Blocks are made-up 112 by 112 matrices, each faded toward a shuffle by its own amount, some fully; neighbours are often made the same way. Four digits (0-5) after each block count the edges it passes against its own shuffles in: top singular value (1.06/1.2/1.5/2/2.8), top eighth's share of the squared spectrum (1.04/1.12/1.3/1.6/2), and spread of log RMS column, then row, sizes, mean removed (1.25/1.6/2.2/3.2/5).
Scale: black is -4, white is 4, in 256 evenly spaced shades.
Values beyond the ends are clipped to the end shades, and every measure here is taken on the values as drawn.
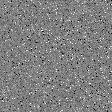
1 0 0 0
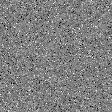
2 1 0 0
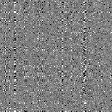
5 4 3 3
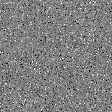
3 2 0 0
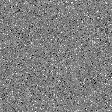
2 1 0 0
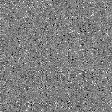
4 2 1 1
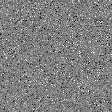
3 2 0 0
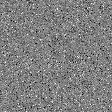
1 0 0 0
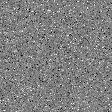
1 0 0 0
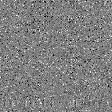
3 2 1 1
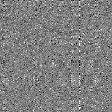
4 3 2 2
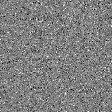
3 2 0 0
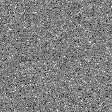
3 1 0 0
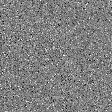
2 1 0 0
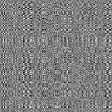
5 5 4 4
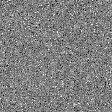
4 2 1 1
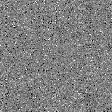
3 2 1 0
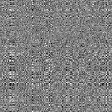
5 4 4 3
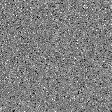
3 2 0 1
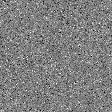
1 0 0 0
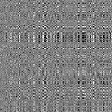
5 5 4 4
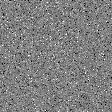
0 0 0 0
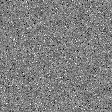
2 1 0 0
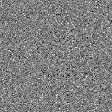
4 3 1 1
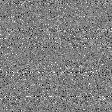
2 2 0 3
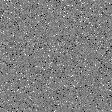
1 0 0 0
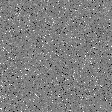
0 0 0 0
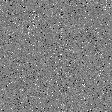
1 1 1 0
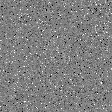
0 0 0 0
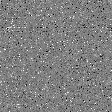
2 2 0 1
